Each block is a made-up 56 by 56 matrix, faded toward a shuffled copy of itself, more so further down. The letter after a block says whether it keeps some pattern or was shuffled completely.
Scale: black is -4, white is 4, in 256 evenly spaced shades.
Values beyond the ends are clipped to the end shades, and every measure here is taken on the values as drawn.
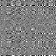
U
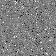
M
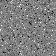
M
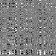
U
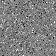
M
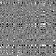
U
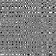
U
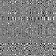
U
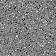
M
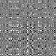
U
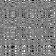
U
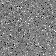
M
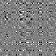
U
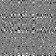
U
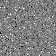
M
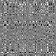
U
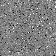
M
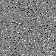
M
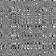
U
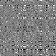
U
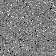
M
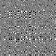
U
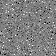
M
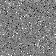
M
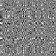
U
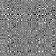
U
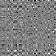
U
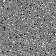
M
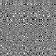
U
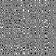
U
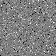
M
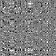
U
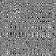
U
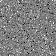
M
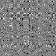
U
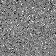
M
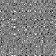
U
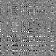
U
